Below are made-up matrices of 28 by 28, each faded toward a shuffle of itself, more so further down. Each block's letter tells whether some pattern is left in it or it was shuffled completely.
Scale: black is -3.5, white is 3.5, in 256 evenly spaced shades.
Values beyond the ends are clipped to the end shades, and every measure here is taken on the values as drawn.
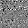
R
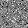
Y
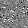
Y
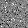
Y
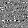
R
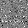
R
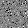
Y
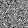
Y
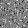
Y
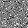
R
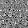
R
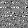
R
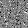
Y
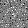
Y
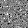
R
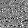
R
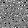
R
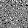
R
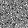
Y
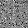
Y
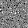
Y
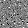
Y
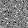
Y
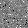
Y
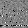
R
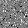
Y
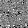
R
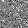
Y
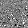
R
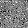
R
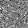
Y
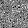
Y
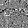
R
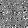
R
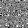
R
